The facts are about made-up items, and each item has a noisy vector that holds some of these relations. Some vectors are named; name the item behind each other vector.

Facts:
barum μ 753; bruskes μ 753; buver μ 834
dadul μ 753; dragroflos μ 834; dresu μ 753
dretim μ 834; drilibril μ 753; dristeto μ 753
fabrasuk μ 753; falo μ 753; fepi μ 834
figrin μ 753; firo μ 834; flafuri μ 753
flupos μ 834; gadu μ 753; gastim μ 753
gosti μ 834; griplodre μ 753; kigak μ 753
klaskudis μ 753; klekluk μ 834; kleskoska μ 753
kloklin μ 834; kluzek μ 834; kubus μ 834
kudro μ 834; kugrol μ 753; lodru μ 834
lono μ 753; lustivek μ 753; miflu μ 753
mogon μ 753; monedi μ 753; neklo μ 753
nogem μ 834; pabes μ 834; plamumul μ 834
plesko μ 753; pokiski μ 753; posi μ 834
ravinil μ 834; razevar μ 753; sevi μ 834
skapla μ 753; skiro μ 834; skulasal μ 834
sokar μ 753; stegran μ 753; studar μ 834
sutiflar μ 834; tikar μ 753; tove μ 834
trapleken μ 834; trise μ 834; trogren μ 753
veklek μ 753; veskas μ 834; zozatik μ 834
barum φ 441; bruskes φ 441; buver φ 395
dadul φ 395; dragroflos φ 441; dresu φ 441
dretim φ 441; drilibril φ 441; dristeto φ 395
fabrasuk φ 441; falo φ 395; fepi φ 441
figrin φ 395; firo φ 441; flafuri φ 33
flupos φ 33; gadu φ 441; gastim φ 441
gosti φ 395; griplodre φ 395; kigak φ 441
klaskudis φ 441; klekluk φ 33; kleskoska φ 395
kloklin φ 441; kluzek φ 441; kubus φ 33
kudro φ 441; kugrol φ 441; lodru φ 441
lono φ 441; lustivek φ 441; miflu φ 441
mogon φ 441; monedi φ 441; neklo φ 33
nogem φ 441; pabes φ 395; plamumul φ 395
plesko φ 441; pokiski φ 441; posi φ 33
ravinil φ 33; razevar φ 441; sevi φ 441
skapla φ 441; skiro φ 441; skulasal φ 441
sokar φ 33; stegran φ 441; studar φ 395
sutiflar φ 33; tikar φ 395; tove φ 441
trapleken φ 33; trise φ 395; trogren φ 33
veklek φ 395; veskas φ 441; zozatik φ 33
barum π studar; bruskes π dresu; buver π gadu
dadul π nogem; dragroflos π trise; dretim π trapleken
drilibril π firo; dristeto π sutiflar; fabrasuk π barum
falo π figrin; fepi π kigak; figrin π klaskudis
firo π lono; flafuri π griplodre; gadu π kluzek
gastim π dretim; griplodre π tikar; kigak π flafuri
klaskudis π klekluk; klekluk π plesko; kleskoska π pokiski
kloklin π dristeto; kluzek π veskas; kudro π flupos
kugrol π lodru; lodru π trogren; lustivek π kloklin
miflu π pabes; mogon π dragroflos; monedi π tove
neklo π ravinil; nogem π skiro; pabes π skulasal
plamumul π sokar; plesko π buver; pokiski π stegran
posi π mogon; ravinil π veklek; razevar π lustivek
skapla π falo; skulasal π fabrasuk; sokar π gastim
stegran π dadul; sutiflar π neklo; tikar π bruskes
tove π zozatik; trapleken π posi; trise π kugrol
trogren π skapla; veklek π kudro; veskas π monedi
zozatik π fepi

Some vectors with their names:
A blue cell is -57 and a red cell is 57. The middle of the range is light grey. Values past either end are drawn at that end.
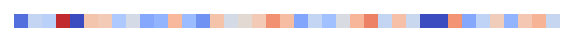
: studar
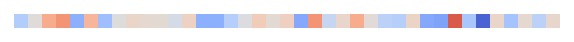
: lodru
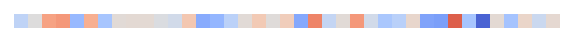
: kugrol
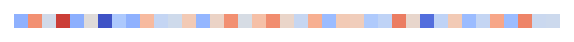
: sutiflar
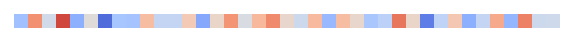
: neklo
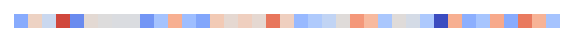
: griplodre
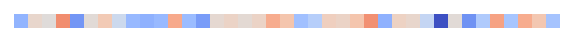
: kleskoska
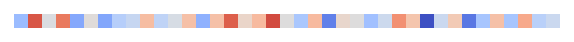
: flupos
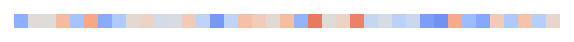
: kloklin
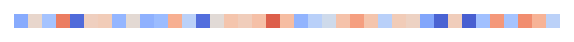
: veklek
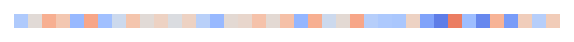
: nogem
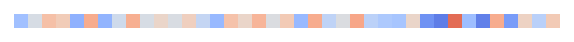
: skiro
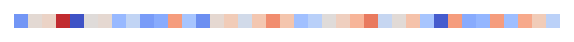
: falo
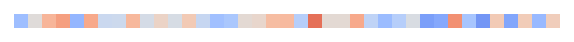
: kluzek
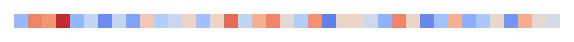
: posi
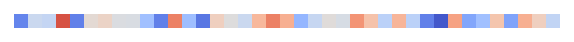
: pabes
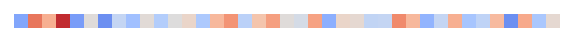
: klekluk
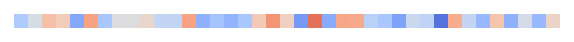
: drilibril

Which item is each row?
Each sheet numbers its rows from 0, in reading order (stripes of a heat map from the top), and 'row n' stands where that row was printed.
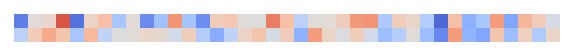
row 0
buver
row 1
pokiski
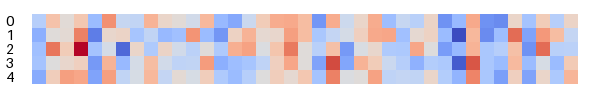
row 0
kudro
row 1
dadul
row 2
flafuri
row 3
lono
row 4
plesko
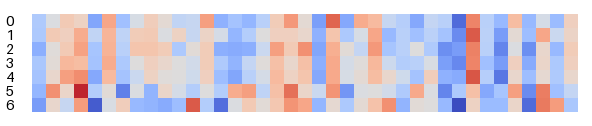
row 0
firo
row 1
bruskes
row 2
miflu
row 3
sevi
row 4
skapla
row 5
zozatik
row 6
plamumul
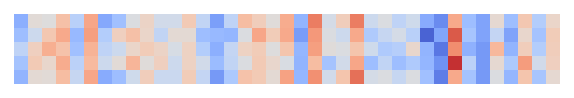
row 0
lustivek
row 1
skulasal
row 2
stegran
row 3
dresu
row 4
razevar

